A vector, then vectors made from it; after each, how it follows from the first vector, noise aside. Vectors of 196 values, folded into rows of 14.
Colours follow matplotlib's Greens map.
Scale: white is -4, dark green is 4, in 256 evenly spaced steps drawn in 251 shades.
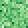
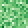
negated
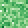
negated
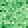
sign-scrambled
